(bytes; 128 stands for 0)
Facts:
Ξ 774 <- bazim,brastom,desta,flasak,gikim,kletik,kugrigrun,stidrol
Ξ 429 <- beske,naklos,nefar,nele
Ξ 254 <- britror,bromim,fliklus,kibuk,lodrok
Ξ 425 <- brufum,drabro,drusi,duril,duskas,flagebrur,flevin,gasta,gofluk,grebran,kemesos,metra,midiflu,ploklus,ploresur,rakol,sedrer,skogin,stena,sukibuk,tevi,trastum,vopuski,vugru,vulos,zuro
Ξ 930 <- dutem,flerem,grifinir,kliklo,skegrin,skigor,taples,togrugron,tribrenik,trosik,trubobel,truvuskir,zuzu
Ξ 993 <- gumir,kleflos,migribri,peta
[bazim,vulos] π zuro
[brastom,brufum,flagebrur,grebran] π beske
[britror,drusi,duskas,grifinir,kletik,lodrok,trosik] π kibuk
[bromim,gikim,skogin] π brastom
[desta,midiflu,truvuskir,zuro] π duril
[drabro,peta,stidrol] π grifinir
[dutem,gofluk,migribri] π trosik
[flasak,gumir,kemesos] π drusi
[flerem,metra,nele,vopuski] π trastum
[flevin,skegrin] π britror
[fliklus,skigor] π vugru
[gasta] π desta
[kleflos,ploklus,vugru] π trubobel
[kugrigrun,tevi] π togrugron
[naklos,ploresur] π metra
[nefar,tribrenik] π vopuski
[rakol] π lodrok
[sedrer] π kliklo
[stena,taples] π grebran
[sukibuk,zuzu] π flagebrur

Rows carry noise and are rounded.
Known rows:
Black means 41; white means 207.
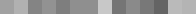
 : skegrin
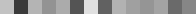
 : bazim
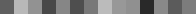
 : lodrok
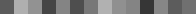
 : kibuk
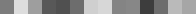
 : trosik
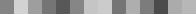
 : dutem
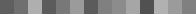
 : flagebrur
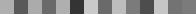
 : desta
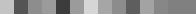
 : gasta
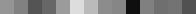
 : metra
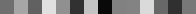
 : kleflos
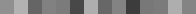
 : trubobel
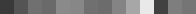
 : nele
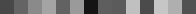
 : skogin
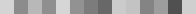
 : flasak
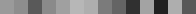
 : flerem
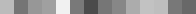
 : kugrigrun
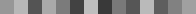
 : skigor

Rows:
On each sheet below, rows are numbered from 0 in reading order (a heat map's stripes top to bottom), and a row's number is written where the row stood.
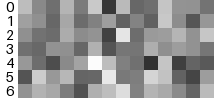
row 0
tevi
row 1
ploklus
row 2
drabro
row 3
brufum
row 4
ploresur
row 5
migribri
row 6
gofluk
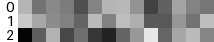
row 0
duril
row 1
drusi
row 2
beske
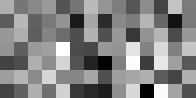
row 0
truvuskir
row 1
fliklus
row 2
vugru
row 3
stidrol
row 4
gikim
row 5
gumir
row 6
brastom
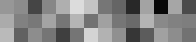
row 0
tribrenik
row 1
sedrer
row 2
zuro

